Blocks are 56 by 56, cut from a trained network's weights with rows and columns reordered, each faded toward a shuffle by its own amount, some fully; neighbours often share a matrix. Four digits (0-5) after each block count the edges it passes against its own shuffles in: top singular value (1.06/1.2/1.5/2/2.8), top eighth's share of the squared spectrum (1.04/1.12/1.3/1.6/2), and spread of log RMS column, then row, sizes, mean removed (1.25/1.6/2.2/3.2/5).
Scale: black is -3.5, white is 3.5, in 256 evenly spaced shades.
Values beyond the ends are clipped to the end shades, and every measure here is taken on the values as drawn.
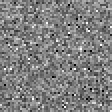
0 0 0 0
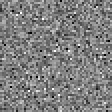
0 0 0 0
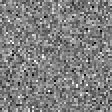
0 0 0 0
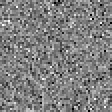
0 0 0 0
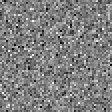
0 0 0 0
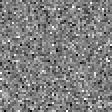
0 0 0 0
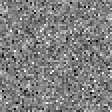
0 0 0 0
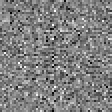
3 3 1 1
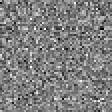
3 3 1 2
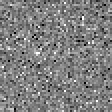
1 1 0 0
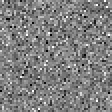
1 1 0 0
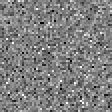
2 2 0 0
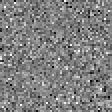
1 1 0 0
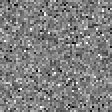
1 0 0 0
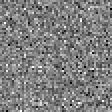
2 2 1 0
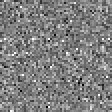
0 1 0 1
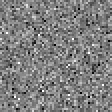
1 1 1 0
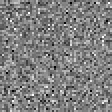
2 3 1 2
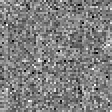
2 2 0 1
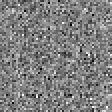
2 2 1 1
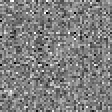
2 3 0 1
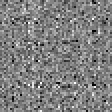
3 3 1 2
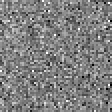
2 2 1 1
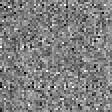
2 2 1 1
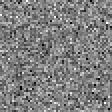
1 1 0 0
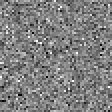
0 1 0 0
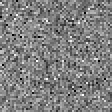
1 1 0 0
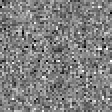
2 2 0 2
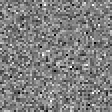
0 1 0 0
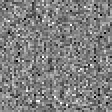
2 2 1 1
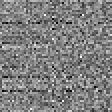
3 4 1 2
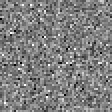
2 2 1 1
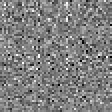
4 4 2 2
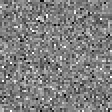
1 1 0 0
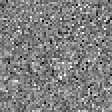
1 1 0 0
